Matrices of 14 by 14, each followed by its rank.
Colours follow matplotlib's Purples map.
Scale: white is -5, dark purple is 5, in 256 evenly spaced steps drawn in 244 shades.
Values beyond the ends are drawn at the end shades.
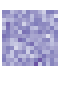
full rank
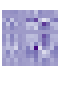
two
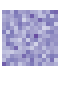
full rank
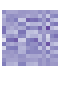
two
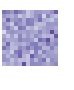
full rank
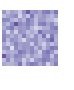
full rank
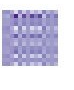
one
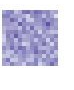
full rank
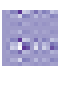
one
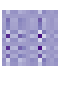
one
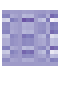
one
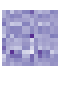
two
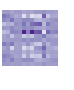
two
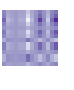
one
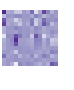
two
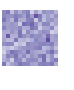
full rank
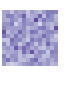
full rank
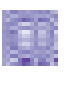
two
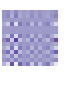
one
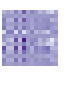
two
